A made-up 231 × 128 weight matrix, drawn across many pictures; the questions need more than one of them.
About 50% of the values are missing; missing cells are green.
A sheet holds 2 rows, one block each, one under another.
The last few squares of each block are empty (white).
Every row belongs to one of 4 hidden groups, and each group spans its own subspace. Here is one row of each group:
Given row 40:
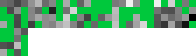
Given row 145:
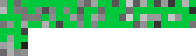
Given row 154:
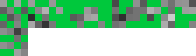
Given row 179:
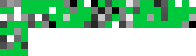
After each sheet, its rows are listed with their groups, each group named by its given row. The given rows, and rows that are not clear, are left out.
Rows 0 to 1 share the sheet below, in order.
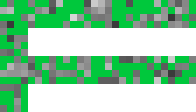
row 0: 179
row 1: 145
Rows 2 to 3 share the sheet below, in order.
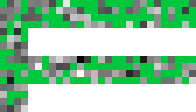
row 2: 40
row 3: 179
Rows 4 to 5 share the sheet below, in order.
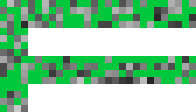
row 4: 145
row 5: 40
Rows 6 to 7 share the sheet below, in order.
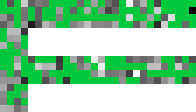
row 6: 145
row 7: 154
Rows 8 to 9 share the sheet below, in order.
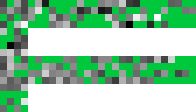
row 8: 145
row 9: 145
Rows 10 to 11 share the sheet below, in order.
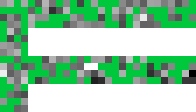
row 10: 179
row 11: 40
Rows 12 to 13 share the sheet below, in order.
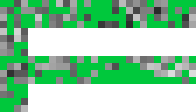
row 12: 40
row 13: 154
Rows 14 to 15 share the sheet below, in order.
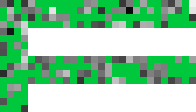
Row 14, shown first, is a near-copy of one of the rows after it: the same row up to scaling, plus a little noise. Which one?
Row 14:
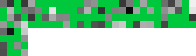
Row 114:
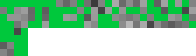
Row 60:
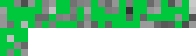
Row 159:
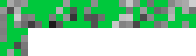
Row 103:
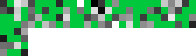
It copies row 60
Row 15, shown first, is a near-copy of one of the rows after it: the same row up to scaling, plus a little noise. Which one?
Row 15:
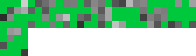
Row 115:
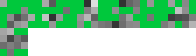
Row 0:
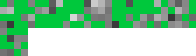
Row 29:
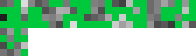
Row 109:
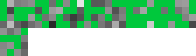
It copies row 29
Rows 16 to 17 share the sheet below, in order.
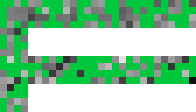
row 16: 154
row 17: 40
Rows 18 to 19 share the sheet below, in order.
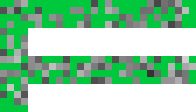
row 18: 154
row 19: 40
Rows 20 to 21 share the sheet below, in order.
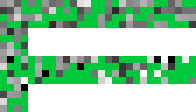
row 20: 179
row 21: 145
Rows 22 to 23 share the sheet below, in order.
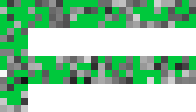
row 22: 154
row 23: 179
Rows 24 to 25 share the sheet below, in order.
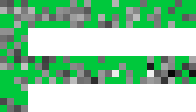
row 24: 154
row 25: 154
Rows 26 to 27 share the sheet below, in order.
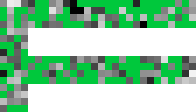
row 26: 40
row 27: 40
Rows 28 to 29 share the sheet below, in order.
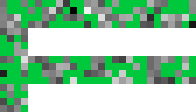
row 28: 40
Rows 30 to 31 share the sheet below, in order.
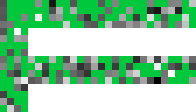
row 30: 154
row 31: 145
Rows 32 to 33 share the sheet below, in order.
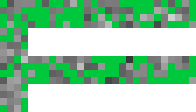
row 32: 145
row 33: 40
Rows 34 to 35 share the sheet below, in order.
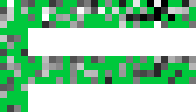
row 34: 145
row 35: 145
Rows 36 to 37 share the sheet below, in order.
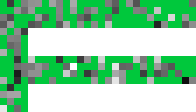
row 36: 145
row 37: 40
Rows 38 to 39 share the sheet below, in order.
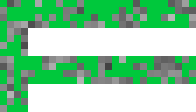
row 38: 145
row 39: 179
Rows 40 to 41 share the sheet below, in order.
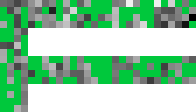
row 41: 154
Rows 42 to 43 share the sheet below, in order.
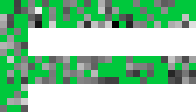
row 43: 145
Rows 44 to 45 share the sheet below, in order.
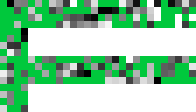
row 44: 145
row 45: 40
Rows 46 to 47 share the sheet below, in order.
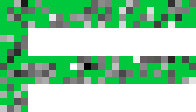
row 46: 40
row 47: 40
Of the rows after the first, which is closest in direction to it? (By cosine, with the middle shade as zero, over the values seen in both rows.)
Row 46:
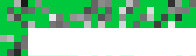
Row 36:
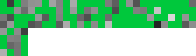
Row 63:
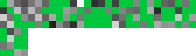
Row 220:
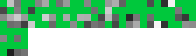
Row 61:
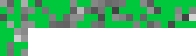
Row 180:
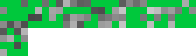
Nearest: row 180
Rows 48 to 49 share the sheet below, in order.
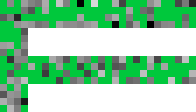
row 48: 179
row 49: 145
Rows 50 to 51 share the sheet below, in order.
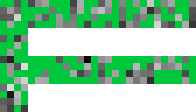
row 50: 40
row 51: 179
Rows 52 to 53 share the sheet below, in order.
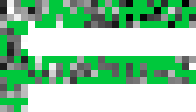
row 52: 145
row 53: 179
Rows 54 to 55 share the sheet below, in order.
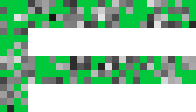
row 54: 40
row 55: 40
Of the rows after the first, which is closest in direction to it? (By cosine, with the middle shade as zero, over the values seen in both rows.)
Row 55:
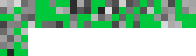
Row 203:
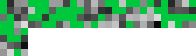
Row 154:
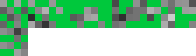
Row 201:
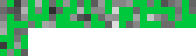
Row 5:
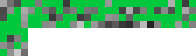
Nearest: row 154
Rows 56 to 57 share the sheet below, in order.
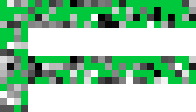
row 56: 145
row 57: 145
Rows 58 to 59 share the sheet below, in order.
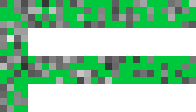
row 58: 179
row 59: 40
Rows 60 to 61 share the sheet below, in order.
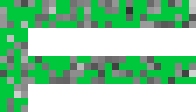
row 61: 40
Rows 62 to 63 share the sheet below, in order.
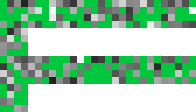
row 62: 179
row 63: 179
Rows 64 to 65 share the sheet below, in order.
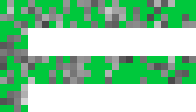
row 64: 145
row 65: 145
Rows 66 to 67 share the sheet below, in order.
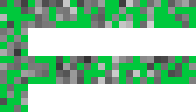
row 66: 40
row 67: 154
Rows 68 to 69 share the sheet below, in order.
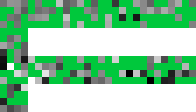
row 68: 154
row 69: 145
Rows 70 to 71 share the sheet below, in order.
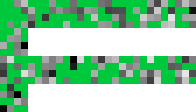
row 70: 145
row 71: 40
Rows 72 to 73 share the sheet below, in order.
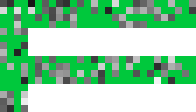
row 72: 154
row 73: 145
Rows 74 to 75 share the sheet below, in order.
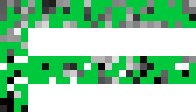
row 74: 154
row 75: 179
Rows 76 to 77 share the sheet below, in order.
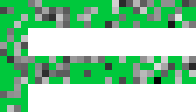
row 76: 40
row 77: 145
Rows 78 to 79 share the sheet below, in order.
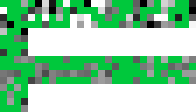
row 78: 179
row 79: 145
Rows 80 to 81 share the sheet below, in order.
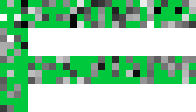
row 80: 179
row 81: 154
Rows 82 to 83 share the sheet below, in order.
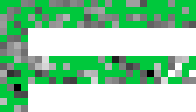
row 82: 40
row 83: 154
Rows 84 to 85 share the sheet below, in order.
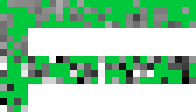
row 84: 154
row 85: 154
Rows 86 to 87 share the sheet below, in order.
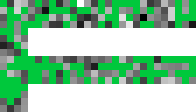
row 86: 179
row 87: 40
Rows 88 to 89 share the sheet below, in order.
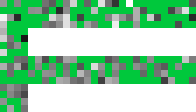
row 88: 40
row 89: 40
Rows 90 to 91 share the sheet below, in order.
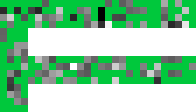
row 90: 154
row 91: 40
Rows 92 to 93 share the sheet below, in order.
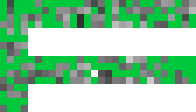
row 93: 145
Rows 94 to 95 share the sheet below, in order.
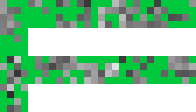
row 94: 154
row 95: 179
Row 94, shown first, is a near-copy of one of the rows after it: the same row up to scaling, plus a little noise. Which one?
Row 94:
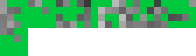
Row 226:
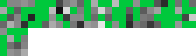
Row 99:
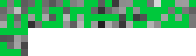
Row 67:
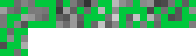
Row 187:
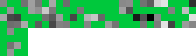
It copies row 67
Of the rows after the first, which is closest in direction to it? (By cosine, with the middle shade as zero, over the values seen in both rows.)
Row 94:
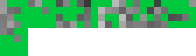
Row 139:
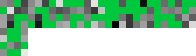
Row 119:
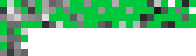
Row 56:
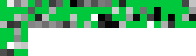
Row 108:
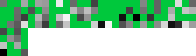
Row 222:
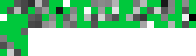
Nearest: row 139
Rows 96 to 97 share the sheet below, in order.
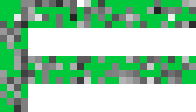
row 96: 179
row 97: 40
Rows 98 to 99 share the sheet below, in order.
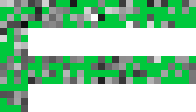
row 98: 145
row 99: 154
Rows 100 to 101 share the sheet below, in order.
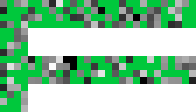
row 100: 154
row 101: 40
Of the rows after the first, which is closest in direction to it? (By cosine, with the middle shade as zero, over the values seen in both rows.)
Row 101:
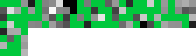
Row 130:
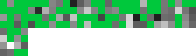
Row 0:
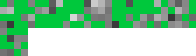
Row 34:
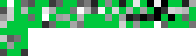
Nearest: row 130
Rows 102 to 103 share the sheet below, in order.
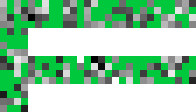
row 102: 154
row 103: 179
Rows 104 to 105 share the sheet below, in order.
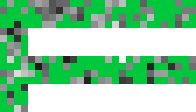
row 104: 40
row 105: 40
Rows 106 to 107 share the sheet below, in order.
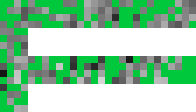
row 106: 154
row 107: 40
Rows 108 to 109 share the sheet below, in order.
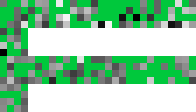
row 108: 154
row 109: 179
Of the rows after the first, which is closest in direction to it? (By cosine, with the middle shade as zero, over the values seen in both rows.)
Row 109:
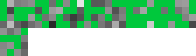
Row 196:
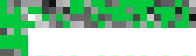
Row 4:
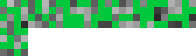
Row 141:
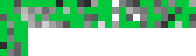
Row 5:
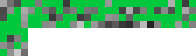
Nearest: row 4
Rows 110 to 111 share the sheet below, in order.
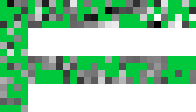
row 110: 145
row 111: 154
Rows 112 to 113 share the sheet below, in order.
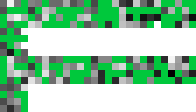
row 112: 145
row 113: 145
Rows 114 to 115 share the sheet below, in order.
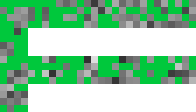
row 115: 179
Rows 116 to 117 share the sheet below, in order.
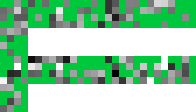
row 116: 154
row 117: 154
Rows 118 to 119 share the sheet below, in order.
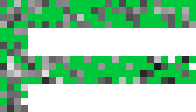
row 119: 145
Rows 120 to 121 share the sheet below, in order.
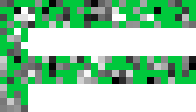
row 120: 154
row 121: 179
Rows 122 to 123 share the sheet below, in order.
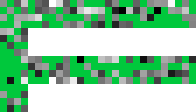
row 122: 40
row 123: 179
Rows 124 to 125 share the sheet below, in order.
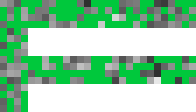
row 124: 154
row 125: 145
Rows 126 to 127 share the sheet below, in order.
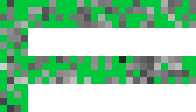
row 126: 145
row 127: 179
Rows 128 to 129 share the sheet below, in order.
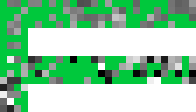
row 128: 154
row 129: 145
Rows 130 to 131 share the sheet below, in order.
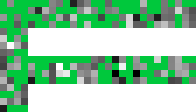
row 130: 145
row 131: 154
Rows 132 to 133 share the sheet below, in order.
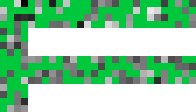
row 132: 40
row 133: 145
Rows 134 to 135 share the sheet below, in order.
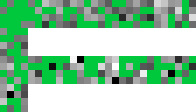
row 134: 154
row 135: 179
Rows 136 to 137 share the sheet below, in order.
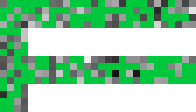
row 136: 145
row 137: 154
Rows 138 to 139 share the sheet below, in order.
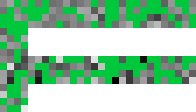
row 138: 145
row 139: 179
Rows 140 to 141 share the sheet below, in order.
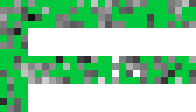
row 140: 154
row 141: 154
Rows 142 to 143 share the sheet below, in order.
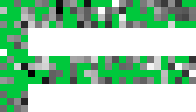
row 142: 154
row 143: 154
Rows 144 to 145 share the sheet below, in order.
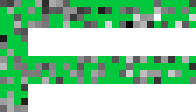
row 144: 145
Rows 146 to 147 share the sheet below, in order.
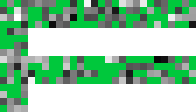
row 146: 179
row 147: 154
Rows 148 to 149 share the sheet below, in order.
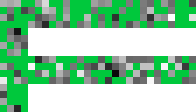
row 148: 154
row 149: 154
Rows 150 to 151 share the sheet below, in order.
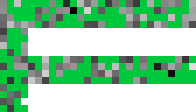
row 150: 40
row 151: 145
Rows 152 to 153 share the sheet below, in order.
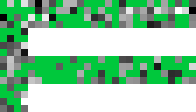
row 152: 179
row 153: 145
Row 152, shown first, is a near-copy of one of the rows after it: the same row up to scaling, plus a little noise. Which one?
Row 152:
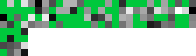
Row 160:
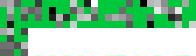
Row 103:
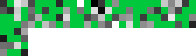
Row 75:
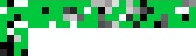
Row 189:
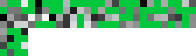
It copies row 189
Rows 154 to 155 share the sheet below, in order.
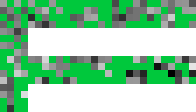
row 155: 145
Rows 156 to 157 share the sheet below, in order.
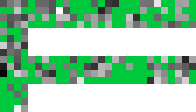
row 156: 154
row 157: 40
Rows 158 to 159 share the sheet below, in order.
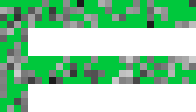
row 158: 179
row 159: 179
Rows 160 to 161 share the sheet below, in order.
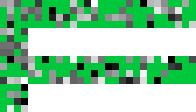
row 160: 179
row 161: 145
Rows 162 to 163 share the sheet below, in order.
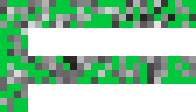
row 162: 145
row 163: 40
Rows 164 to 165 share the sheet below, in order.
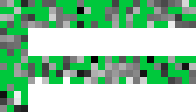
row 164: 40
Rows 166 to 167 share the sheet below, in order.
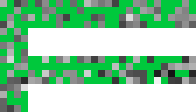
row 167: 145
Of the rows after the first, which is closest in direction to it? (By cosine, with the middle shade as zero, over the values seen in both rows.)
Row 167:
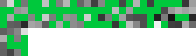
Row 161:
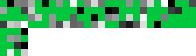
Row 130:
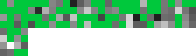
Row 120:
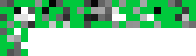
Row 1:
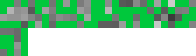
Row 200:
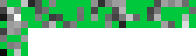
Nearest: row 1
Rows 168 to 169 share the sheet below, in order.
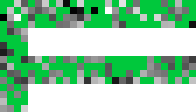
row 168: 40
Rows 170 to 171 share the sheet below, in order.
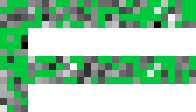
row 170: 145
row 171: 40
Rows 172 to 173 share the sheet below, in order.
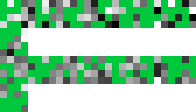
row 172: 145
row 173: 145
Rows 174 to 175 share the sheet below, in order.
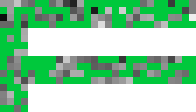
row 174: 40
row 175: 40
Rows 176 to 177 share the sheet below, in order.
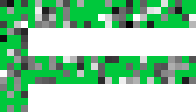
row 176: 145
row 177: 40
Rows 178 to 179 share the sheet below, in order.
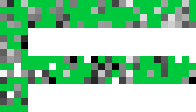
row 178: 145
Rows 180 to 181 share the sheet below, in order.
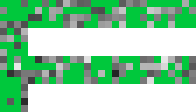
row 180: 40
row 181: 154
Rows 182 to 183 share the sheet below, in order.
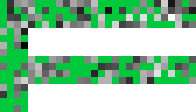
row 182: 145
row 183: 145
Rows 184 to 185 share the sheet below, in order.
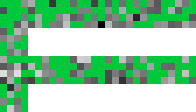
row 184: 154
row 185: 179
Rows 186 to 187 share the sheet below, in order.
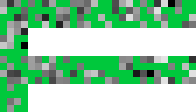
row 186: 145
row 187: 154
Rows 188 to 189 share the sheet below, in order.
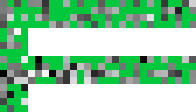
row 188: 154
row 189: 179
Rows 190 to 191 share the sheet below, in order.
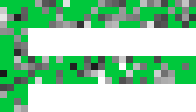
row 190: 40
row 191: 40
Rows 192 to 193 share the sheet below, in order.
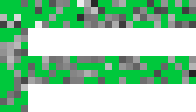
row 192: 179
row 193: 145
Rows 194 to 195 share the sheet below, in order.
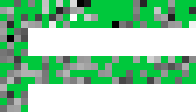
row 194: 179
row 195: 40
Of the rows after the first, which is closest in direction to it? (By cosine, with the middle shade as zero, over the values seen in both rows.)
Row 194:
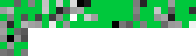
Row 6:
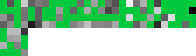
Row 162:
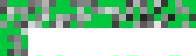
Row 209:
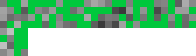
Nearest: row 162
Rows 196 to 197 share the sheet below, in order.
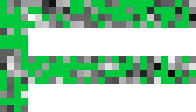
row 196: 154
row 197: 145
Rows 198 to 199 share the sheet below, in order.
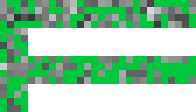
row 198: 40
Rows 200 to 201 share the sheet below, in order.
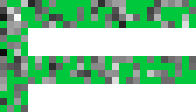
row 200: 40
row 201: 40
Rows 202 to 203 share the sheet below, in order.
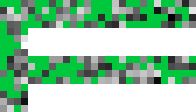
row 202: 145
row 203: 145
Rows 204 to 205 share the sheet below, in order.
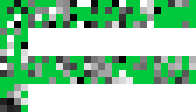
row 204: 179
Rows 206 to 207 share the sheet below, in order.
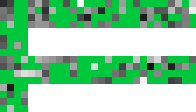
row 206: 179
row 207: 40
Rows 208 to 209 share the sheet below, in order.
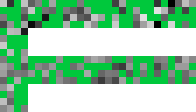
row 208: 145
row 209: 40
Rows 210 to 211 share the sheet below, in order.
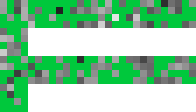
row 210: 154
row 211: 179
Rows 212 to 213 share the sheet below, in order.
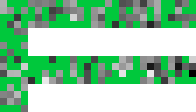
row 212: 179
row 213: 154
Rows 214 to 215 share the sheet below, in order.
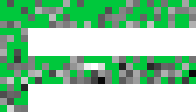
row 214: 40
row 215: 40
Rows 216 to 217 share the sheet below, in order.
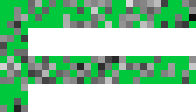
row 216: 40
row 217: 40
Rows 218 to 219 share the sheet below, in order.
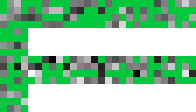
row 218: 40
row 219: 154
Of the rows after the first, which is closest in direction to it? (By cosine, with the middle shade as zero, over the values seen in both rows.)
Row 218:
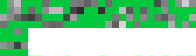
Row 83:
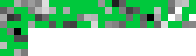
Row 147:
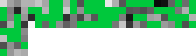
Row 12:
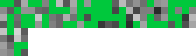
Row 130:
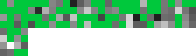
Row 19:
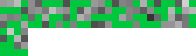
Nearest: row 19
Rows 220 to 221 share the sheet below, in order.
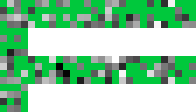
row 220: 145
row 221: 154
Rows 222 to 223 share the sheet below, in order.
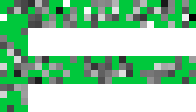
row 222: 40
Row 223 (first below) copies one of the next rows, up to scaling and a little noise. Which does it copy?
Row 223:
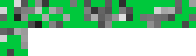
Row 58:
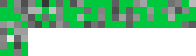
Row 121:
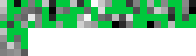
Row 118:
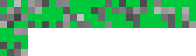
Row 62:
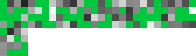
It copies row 118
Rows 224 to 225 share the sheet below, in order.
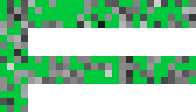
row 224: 40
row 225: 145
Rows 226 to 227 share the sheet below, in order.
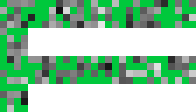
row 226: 154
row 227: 145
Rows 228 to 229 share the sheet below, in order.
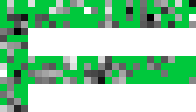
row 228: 154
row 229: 40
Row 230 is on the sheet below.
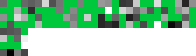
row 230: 145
